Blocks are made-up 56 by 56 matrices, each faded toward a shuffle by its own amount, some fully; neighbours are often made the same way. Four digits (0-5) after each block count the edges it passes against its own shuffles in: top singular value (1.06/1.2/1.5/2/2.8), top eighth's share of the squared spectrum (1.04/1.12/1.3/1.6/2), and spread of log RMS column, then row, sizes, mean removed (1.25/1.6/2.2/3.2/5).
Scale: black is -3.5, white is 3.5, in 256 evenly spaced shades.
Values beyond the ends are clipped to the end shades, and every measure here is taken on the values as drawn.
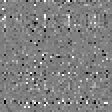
4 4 2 2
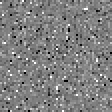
1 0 0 0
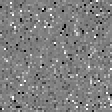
1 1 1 0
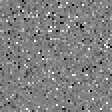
2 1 0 0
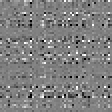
4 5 3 4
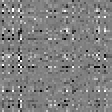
4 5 3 3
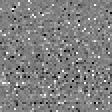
2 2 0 1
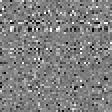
4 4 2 3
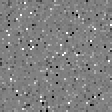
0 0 0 0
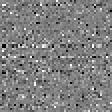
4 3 1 2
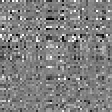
4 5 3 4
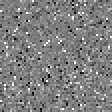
0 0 0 0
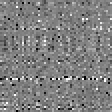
4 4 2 2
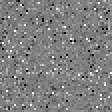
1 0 0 0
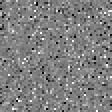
1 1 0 0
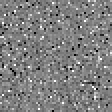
1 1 0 0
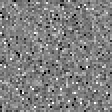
0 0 0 0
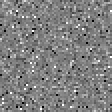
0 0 0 0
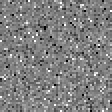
1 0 0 0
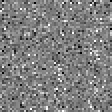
3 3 2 0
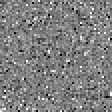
2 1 0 0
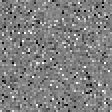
0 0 0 0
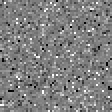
0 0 0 0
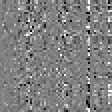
4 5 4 2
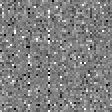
3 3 2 1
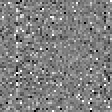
3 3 2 0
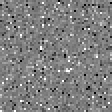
0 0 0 0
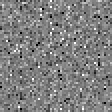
3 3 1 0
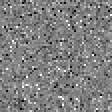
1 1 0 0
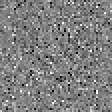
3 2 1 0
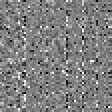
4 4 3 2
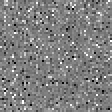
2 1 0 0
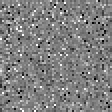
2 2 1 0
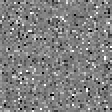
2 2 1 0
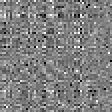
4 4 2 3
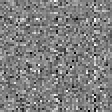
4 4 2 2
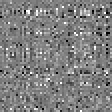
4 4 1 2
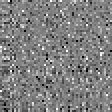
4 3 2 1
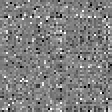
4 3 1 2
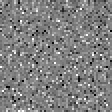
2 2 0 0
